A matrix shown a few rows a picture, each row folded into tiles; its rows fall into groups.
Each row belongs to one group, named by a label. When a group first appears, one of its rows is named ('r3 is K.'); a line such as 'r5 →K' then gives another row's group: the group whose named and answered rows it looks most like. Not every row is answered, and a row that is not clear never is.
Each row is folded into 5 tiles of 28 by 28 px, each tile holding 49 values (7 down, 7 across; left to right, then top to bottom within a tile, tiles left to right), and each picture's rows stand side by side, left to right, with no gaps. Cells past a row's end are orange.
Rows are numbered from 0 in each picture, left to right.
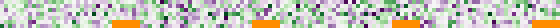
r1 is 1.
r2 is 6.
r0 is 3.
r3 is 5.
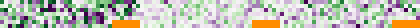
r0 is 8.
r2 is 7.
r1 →7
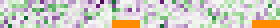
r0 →1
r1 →1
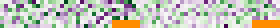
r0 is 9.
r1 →6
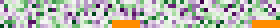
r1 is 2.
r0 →3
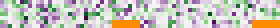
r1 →5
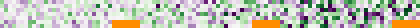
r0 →5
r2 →8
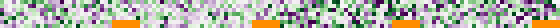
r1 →1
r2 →3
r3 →9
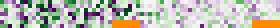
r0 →8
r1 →5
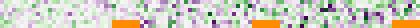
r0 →3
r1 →5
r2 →8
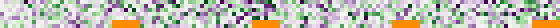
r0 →7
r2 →1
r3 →6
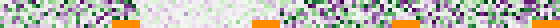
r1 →6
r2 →2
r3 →9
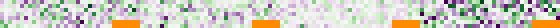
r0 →7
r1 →8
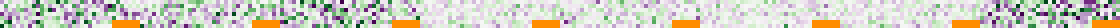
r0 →3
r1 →3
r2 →2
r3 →5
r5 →9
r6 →5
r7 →9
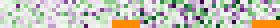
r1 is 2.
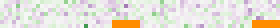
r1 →5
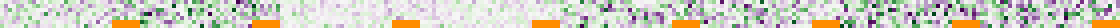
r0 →9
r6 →3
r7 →1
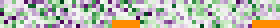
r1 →3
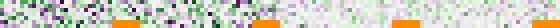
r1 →3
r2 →1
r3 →9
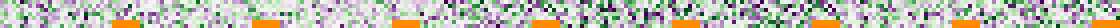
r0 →1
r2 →5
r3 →7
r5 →2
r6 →8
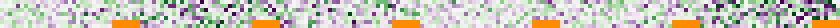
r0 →6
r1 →2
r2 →5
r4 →7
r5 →9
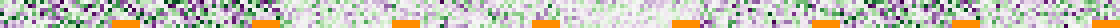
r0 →2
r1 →2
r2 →3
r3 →1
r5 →5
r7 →6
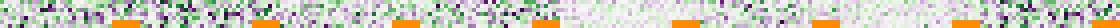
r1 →8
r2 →3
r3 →6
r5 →7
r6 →9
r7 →8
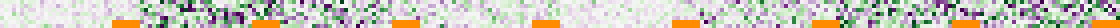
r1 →8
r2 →7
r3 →1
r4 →6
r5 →7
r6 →3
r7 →2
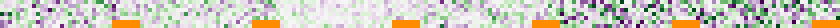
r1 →9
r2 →5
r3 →1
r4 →7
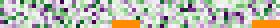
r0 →2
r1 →8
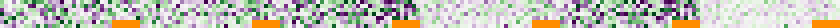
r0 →2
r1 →6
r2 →9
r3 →6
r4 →9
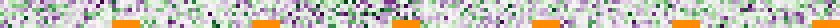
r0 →1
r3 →7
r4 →5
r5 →8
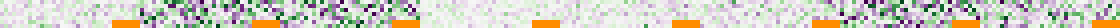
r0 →5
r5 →6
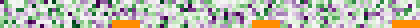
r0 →3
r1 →8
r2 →8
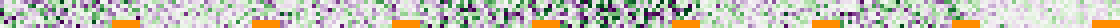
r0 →7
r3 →8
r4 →8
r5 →6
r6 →3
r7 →1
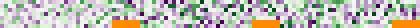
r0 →6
